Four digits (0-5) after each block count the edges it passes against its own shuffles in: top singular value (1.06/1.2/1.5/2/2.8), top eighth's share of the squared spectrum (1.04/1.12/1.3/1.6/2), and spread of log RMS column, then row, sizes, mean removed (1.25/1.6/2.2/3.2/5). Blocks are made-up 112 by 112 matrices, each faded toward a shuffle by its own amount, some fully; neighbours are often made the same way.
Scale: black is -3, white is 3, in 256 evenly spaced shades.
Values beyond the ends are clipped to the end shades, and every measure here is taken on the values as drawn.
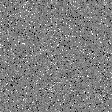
2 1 1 0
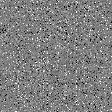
3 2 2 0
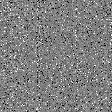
3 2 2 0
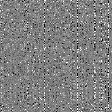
4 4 3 2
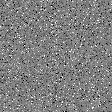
1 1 0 0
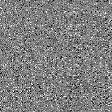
4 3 2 2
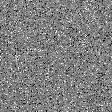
0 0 0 0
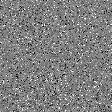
3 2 1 1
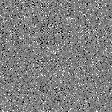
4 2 1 1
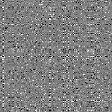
5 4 3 3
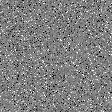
2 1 0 0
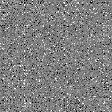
4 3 1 2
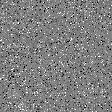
3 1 0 0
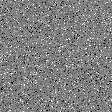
0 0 0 0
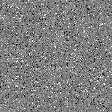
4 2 1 1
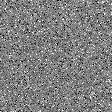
0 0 0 0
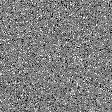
2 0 0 0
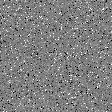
0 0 0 0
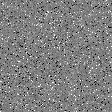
0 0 0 0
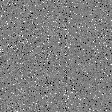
1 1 1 1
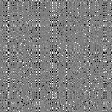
5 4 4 3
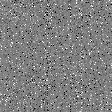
3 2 1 0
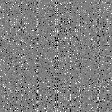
4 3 2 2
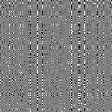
5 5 4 3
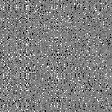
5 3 2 2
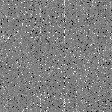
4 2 1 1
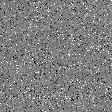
1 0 0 1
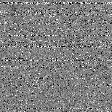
2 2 0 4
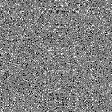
4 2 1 1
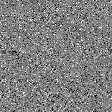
3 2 1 0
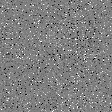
3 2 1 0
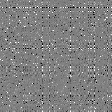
5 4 2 2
